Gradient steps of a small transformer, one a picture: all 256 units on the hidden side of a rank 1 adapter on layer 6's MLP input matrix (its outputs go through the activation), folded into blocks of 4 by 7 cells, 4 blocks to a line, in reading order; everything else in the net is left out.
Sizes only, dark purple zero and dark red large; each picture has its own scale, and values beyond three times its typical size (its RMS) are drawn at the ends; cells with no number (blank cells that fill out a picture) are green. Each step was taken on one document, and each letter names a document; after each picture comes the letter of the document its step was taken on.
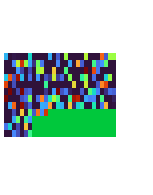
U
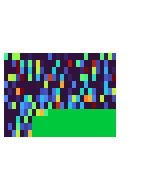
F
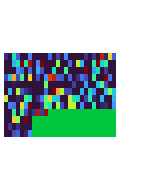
U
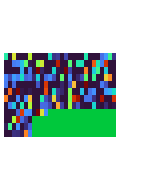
U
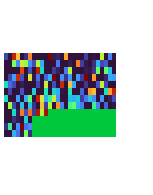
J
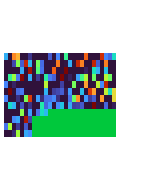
U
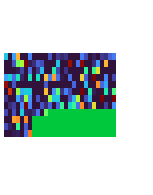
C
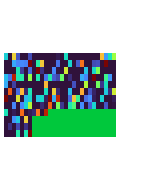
C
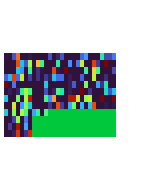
C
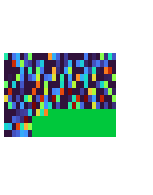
J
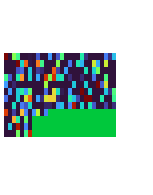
C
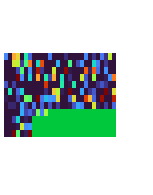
F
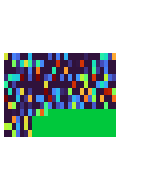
U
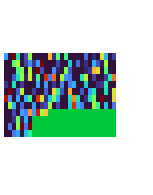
F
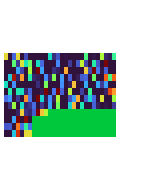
F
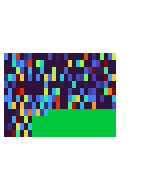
F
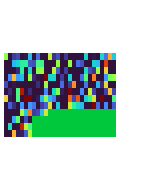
F
